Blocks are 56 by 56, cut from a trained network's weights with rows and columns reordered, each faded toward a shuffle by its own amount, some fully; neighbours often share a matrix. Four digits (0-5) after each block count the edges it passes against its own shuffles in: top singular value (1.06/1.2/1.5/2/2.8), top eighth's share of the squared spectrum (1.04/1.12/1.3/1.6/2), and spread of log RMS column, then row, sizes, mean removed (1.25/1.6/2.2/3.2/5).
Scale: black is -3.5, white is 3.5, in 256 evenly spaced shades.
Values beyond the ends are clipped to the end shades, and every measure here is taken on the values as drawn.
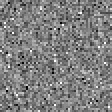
0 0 0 0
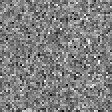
2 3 1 1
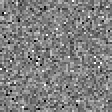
0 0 0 0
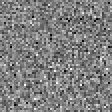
0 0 0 0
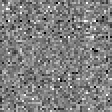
2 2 0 2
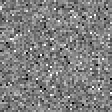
0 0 0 0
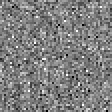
1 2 0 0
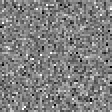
0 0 0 0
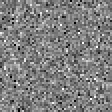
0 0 0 0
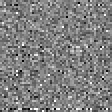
3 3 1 2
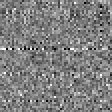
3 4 1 2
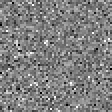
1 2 0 1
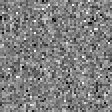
1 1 0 0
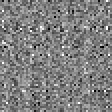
2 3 1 2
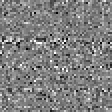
4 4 1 3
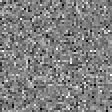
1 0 0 0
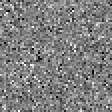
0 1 0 0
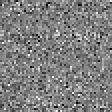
3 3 0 2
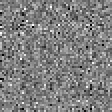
3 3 2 1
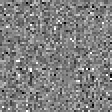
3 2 1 0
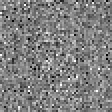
2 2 1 1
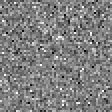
0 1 0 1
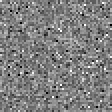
1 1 1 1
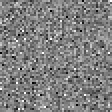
2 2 0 1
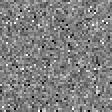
1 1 0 0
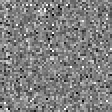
2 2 1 0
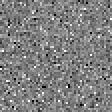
0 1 0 0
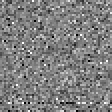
3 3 0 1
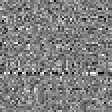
4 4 0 3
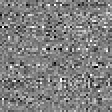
3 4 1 3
